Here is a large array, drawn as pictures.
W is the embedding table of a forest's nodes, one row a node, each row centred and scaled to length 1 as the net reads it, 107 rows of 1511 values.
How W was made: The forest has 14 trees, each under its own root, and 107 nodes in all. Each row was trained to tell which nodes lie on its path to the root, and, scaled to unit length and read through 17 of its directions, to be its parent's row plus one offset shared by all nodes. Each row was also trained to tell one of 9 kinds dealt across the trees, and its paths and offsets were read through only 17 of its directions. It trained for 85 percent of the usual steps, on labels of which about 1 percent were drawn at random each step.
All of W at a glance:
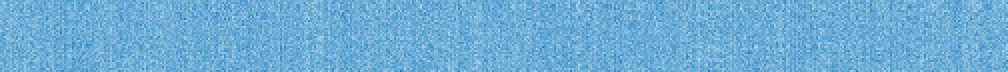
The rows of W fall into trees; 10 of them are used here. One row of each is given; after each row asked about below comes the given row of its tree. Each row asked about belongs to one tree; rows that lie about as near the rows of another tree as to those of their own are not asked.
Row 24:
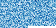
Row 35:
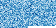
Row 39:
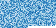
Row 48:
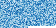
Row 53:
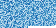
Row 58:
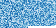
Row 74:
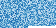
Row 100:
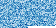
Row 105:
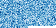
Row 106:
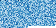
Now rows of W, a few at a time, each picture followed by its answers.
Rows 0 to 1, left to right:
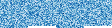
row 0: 35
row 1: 58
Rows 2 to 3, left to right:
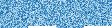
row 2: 53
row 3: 39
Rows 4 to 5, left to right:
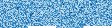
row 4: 74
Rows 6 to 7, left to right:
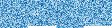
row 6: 58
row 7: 39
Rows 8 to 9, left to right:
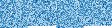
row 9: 39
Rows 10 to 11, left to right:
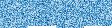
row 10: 24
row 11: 39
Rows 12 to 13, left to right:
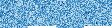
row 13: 39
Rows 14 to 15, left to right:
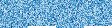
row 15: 58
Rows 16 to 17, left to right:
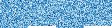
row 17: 39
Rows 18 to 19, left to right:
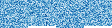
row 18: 105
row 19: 35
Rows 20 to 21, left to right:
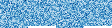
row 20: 58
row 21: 35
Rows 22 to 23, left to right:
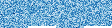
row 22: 105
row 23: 106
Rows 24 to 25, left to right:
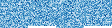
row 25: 39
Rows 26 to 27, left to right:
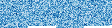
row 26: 35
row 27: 24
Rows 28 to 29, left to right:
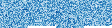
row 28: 106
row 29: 105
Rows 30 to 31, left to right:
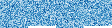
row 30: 39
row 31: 58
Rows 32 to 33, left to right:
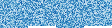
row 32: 53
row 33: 74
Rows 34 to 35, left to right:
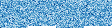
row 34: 105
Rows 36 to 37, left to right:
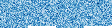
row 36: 58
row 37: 58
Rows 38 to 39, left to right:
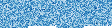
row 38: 74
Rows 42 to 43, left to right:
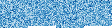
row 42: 24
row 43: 105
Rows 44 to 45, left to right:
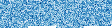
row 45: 106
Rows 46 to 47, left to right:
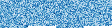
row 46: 39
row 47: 35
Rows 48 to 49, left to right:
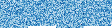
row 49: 106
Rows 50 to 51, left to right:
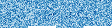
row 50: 24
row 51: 106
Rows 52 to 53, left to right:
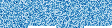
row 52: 35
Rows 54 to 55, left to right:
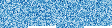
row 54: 24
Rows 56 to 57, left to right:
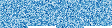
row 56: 100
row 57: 58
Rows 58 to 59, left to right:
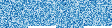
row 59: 106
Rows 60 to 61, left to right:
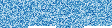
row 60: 74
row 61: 105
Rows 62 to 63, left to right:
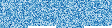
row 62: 24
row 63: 53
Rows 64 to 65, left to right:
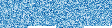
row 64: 106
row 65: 48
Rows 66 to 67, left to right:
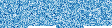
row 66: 105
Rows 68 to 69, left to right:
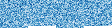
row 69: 58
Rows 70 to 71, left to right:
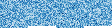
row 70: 24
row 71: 58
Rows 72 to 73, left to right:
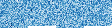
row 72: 58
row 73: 24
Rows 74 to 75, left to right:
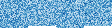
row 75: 39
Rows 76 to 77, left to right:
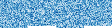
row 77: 48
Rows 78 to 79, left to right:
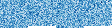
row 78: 35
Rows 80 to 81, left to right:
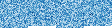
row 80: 24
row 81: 24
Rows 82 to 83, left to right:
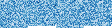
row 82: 39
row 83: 106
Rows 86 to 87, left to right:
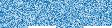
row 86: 48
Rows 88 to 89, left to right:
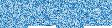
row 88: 24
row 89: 58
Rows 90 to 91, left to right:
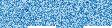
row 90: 106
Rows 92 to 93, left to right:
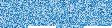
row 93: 106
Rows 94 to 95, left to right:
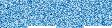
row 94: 105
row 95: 39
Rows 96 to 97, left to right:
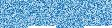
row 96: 105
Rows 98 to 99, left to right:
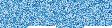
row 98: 106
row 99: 48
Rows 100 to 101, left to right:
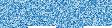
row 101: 106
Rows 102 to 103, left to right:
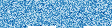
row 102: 74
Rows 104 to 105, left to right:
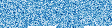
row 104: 24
